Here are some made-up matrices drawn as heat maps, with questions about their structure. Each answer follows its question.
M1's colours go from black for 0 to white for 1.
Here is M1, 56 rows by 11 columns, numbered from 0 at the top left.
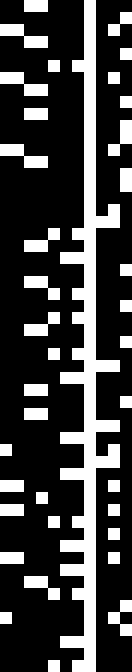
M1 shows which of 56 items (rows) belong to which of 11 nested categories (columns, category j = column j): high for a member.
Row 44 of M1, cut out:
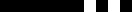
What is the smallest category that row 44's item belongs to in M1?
9
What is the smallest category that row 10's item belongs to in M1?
10
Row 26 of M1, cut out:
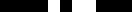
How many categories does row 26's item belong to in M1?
3
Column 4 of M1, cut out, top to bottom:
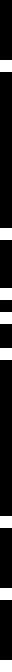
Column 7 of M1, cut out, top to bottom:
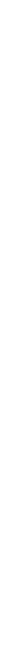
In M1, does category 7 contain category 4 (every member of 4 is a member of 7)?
yes
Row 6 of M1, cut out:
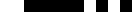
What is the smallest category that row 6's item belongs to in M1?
1
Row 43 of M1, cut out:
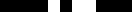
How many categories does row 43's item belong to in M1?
3
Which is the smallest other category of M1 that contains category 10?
7
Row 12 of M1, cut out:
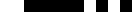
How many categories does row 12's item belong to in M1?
4
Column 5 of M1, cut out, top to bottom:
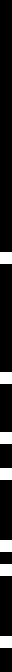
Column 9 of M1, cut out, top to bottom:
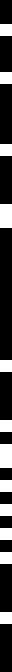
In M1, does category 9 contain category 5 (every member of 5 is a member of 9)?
no
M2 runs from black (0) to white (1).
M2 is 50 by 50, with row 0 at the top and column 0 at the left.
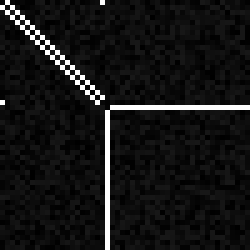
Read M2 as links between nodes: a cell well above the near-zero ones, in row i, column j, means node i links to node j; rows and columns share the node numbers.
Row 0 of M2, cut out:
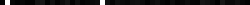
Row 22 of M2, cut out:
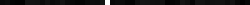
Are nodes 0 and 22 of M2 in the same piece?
no
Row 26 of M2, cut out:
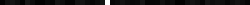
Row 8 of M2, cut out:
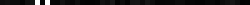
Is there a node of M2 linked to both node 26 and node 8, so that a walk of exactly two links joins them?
no
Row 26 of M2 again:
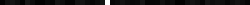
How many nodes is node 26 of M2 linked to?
1
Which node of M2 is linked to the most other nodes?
node 21
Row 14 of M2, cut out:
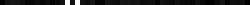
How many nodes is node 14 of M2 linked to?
2
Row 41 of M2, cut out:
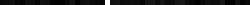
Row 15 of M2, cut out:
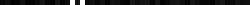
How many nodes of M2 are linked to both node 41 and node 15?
0
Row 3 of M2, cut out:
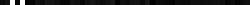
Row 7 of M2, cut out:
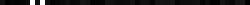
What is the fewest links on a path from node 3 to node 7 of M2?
4
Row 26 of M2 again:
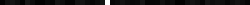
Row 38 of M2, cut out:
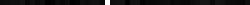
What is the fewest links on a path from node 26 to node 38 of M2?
2
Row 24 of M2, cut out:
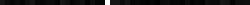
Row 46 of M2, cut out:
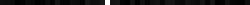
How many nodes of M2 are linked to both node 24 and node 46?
1
